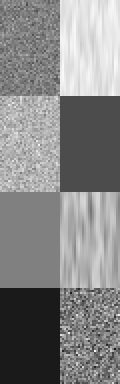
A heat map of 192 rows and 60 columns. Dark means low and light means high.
It is made of 4 by 2 panels. Panel 1,1: middling, fine-grained. Panel 1,2: very high, streaked downward, faint in contrast. Panel 2,1: high, fine-grained. Panel 2,2: low, flat. Panel 3,1: middling, flat. Panel 3,2: high, streaked downward. Panel 4,1: very low, flat. Panel 4,2: middling, fine-grained, strong in contrast.
